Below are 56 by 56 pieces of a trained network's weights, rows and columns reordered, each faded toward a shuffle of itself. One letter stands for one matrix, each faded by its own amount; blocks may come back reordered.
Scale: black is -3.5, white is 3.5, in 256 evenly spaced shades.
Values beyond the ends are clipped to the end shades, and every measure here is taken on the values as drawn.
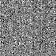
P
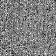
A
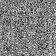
A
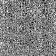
P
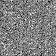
A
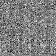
P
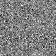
A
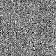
A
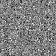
A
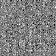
P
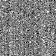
P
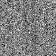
A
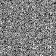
A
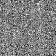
A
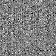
P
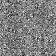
A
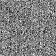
A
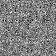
A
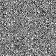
A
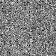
P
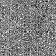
P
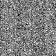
A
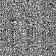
P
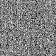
A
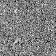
A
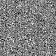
A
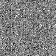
A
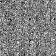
P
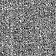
P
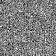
A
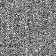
A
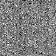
A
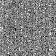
P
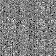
P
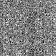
P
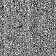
P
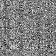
P
